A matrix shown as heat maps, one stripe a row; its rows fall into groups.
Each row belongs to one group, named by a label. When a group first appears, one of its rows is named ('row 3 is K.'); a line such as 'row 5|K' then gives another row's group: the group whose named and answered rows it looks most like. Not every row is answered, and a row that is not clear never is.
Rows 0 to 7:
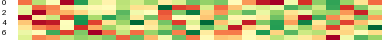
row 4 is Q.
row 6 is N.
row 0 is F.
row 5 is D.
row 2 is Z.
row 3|F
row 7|D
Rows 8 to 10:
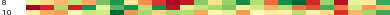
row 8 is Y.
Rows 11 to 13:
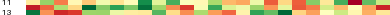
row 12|F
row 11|Q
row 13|Z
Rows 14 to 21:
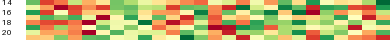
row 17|N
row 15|Z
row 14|D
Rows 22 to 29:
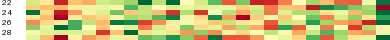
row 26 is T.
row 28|N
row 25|Q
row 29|Q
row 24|D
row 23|F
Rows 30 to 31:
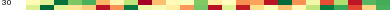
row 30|T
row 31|N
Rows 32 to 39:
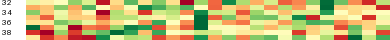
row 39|Y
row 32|N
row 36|N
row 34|N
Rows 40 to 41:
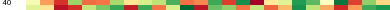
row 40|Q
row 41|D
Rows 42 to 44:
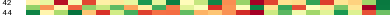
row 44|T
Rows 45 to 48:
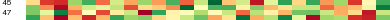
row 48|Z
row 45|Q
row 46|D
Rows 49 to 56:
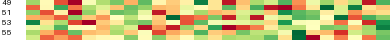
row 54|T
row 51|Z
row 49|Z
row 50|F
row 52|Q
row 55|Y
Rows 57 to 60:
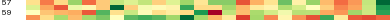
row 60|F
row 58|D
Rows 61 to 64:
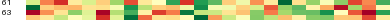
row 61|Q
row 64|N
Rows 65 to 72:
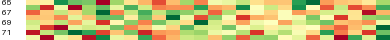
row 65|T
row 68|D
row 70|D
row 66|Z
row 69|N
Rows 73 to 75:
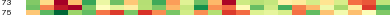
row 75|T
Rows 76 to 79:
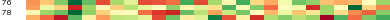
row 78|T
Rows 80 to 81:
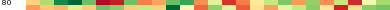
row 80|T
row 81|D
